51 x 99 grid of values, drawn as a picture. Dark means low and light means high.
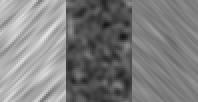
The table splits into one row of 3 panels. Panel 1,1: high, slanting up to the right. Panel 1,2: low, blotchy. Panel 1,3: middling, slanting down to the right, faint in contrast.
